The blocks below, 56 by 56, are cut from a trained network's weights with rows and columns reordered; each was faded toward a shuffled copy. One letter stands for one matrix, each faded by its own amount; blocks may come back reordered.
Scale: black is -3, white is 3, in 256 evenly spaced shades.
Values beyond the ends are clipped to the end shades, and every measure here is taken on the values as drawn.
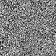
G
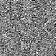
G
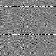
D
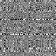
D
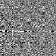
D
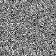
G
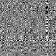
D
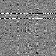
D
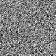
G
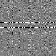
D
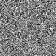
G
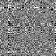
D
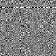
D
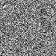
G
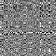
D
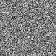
G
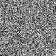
G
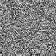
G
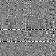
D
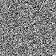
G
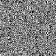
G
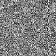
G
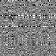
D
